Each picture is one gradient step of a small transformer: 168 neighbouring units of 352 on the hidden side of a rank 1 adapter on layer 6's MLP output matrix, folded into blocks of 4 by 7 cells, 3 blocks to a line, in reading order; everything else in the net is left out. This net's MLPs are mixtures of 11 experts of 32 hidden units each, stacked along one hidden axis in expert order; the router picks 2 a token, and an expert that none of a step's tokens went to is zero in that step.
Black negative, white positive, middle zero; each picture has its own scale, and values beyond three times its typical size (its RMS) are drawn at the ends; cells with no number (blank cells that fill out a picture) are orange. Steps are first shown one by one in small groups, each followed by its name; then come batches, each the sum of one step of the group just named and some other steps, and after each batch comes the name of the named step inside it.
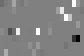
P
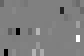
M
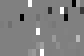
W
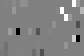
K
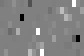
P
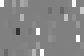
M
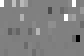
P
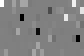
P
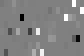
P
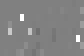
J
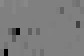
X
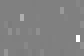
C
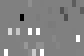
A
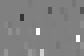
C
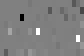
J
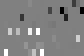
A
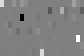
C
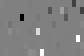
C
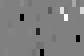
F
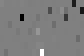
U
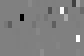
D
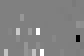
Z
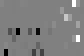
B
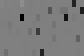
U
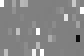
Z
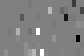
Z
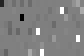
D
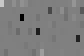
U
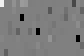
U
